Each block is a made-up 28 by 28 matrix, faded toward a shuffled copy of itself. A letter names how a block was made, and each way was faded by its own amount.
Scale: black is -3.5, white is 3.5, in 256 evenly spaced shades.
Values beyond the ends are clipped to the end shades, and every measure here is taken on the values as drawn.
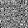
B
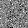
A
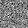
A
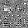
B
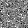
A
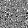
A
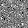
A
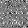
B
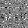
B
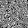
A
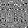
B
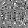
B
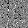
A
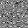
B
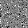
A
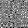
B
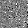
A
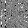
A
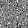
A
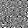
B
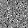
A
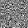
B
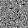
A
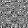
B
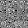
B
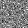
A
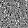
A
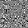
B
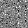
A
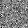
A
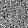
A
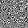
B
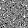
A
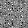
A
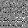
B
